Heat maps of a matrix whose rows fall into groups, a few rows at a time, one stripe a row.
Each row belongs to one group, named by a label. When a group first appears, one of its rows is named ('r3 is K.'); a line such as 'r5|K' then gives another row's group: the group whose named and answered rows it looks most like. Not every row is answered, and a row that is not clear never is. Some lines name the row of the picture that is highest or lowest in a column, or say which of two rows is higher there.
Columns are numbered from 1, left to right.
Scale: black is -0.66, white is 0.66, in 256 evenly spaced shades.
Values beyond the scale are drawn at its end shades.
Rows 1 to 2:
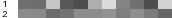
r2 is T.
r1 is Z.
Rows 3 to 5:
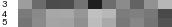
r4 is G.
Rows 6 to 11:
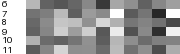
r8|G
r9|Z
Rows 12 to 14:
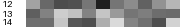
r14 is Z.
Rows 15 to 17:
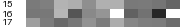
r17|T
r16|Z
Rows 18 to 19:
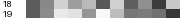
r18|Z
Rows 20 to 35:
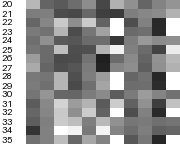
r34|G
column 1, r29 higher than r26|No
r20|T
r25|Z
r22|Z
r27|T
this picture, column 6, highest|34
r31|Z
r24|T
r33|G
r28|Z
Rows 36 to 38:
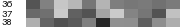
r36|G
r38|T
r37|Z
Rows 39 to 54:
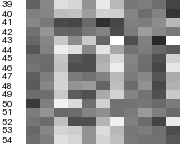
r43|Z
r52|Z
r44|G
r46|Z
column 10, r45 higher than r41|No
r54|G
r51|T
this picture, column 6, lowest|41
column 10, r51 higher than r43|Yes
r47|Z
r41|T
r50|G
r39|G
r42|T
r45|Z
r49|Z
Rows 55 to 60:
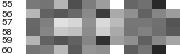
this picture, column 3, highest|57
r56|T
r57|G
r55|Z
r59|T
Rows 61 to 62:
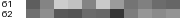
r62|T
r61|G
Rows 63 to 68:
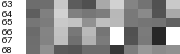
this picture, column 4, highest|65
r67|Z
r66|Z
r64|Z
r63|Z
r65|G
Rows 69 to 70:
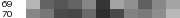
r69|T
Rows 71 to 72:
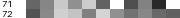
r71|Z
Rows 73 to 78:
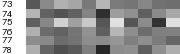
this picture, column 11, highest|75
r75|Z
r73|G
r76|T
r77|T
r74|T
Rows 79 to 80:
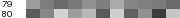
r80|Z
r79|T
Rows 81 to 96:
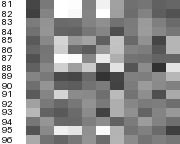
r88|Z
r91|Z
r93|T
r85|Z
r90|T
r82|G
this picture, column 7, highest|88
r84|T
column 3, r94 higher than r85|No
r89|T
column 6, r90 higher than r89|Yes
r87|G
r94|T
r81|G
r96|T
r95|G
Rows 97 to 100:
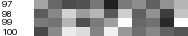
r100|G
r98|Z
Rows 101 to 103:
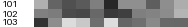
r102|T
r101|T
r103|G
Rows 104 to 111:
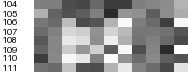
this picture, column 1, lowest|110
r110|G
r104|T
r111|Z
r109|Z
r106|Z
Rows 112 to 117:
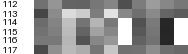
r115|Z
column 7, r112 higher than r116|No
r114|Z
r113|G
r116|Z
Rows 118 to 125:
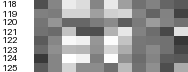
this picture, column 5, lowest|121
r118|G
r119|G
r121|Z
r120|T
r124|G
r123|G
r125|Z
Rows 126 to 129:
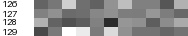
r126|Z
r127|T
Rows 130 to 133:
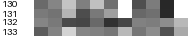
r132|T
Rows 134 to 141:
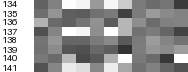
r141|G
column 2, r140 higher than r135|No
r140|Z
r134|G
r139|T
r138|T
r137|G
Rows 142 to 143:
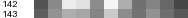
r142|G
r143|G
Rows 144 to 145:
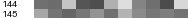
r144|Z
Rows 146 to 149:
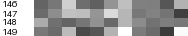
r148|T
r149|Z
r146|Z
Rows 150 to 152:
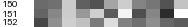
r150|Z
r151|Z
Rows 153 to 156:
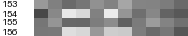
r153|T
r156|G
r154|G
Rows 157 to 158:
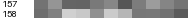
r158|G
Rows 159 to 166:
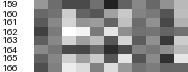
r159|T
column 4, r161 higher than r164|Yes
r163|Z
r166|G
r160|Z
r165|Z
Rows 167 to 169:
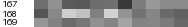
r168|G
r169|T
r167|T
